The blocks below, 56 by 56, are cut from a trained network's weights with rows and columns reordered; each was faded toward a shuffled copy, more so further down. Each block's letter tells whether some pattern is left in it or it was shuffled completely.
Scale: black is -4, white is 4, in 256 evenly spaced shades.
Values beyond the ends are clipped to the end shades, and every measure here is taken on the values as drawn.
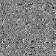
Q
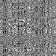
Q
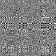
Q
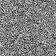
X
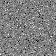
X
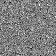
X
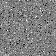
X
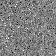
X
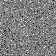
X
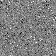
X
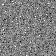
X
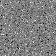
X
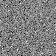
X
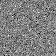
X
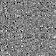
Q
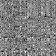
Q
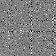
Q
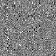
Q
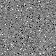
X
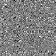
Q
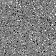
X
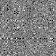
Q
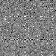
Q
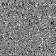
Q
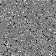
X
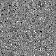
Q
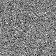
X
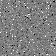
X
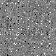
Q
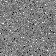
X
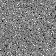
X
